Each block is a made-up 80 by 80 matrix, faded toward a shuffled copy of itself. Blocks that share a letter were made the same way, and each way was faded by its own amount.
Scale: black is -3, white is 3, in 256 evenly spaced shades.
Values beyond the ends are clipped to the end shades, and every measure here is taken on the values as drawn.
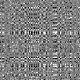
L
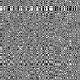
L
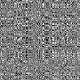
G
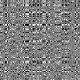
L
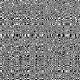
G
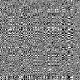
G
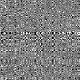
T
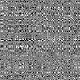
G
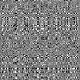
G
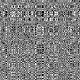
T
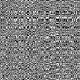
T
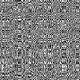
T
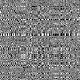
G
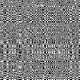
L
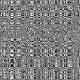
L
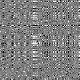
L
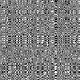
L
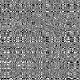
G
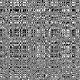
L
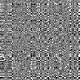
L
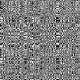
T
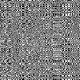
G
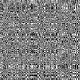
T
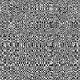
T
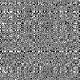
G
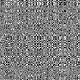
T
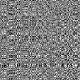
T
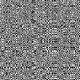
T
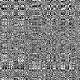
G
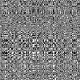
T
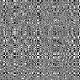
L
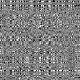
G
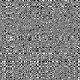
G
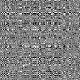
G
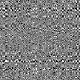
G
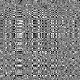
L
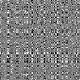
L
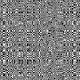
L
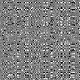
L
